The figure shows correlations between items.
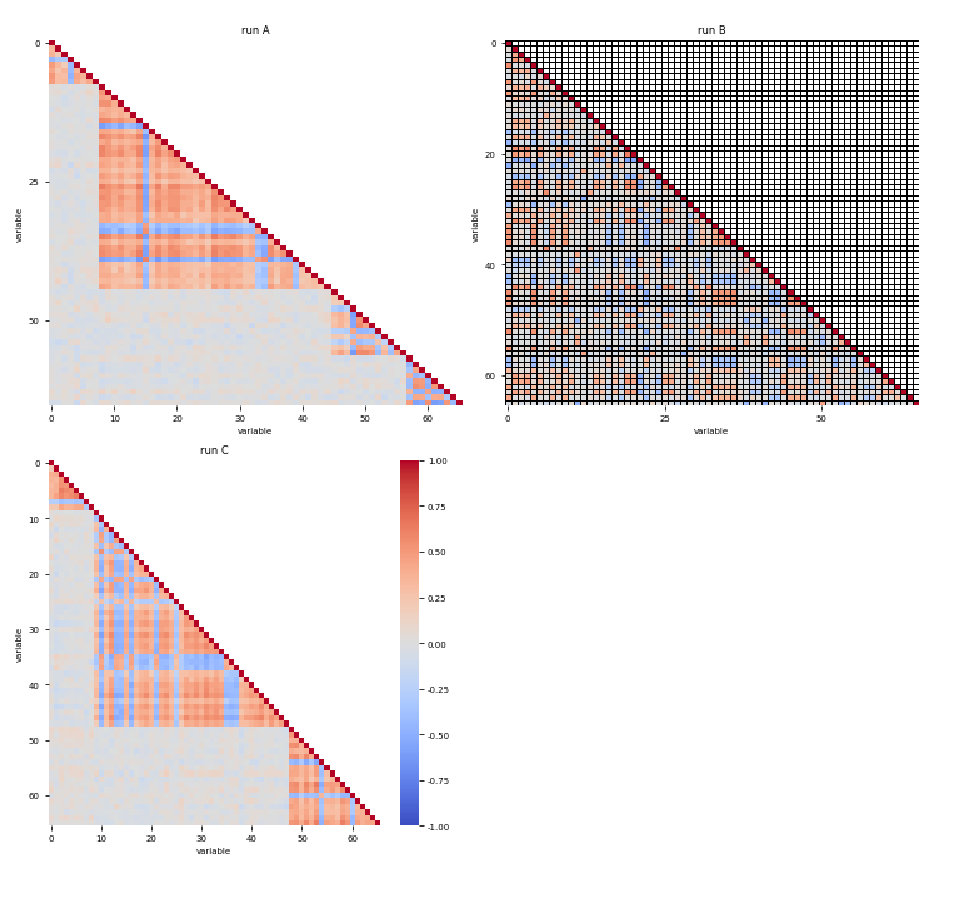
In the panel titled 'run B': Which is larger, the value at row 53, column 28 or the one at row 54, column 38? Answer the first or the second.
the second
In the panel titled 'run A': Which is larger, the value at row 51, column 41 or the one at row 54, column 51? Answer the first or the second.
the first
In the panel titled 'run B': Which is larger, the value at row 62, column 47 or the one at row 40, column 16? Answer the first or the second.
the first
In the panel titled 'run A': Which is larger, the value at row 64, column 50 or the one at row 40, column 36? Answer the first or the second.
the second
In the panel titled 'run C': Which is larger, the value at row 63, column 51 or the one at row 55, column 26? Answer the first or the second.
the first
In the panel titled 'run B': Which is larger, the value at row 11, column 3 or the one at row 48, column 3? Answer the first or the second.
the first
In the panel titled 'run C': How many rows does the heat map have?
66
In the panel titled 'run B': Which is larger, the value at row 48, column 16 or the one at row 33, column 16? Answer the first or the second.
the first
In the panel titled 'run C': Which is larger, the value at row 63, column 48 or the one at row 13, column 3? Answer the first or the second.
the first
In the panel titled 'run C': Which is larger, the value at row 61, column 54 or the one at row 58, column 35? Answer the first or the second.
the second
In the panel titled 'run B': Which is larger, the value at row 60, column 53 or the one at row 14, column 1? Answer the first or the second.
the second
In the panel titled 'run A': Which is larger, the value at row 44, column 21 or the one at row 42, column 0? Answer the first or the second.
the first
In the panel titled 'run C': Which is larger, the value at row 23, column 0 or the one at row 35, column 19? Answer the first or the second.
the first
